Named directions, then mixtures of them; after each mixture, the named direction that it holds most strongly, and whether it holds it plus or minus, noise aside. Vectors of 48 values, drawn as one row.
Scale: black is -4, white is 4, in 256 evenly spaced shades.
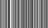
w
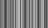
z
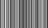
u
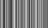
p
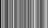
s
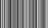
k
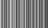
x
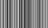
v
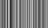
w, minus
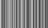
x, plus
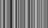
p, plus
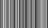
u, plus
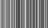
z, minus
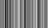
z, plus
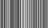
v, minus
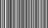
u, plus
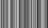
k, minus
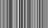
v, plus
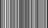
u, plus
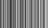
x, minus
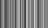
z, plus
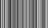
k, plus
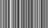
w, plus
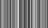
v, plus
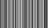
z, plus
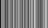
s, plus
